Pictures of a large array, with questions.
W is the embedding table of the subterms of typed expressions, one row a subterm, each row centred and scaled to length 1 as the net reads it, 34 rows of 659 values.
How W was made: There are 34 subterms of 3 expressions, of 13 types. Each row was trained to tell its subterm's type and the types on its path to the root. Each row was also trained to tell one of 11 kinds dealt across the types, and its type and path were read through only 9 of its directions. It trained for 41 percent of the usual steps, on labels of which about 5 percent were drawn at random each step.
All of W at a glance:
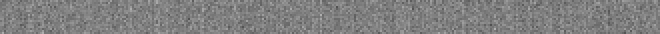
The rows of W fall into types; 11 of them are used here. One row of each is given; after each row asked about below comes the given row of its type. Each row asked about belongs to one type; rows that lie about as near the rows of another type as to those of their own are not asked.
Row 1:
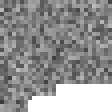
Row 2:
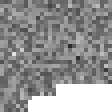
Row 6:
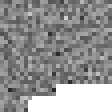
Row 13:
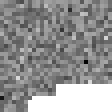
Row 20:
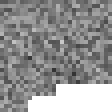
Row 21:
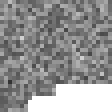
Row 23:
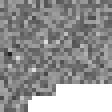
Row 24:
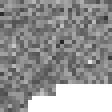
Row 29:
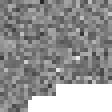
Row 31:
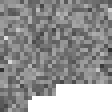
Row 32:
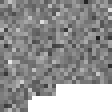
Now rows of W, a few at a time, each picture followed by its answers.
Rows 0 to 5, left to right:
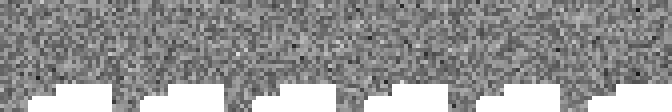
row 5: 20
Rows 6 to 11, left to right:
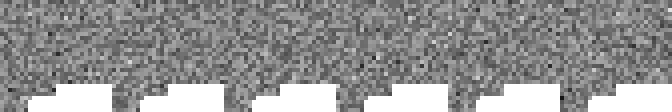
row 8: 1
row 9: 6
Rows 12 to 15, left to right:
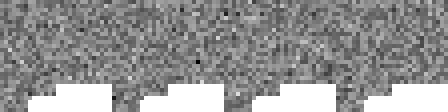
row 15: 13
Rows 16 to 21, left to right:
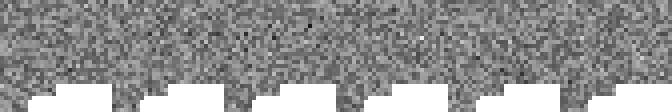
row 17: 32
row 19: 24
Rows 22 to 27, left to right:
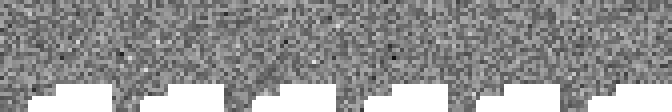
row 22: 31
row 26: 1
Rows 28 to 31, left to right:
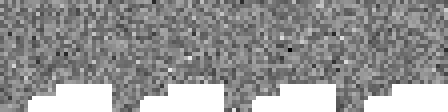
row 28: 13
